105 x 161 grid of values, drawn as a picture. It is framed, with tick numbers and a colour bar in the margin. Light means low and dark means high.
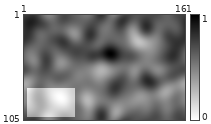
In the bottom left lies a patch that is lower than the rest. The bottom left is the roughest part. The bottom left is the ninth with the lowest average.
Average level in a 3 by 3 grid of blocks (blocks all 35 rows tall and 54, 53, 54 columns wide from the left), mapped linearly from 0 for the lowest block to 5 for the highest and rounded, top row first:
5 5 4 | 4 4 4 | 0 3 3
